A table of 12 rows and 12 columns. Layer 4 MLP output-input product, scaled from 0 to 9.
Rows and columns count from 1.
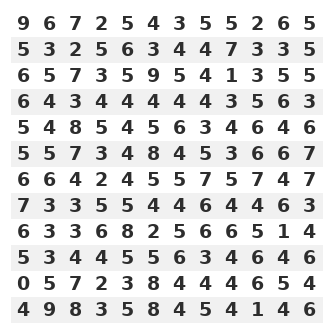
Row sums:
59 50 58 50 60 63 62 54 55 55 52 61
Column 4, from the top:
2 5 3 4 5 3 2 5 6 4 2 3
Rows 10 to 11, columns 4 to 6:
4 5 5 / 2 3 8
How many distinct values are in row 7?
5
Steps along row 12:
up down down up up down up down down up up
